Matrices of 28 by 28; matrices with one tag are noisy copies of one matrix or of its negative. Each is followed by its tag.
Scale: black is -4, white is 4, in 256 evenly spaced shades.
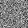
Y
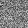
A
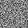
Y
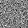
Y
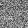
A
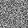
Y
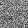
A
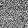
A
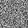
Y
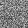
A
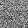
A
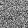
A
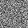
Y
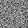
Y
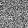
A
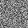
Y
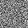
Y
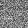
A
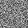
Y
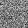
A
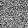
A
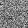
A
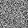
Y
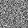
Y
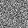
Y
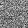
A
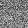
A
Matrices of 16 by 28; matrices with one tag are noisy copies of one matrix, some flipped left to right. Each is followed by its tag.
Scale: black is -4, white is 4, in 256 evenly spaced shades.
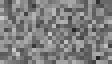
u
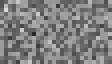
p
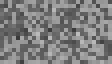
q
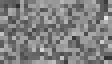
u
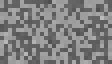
p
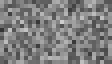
p
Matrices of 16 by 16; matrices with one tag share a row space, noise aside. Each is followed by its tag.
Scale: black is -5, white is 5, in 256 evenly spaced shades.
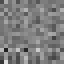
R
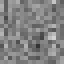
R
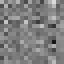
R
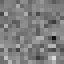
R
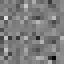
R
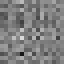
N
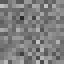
N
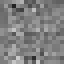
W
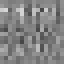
N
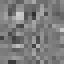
W
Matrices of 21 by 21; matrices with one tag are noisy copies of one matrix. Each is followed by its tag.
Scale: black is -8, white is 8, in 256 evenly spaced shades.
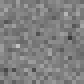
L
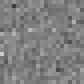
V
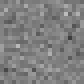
L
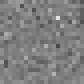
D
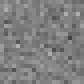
L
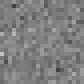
V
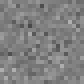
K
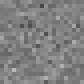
K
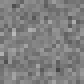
V
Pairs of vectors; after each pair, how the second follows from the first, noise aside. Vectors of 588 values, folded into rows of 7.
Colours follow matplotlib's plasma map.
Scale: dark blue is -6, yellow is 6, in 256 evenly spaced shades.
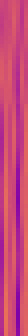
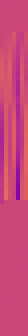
partly zeroed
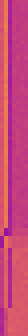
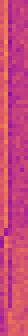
copied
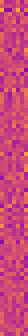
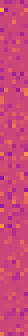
partly zeroed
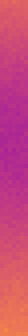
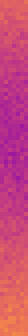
copied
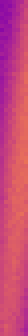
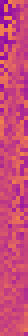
sign-scrambled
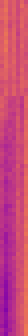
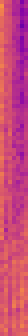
reversed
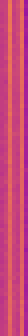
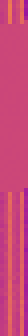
partly zeroed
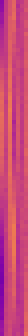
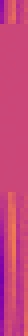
partly zeroed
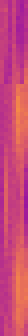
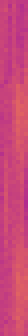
shrunk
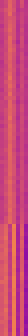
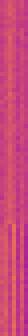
shrunk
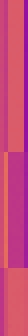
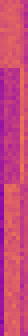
reversed
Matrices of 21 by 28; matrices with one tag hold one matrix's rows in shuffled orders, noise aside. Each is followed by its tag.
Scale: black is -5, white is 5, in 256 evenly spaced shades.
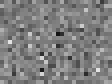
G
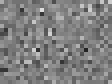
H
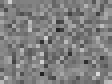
G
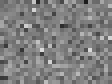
H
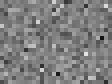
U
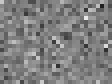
U
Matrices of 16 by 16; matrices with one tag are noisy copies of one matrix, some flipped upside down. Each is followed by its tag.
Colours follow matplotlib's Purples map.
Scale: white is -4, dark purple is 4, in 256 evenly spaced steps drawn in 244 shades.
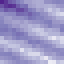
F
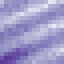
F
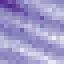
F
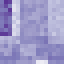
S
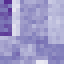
S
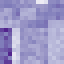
S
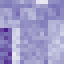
S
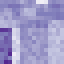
S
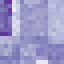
S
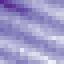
F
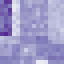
S
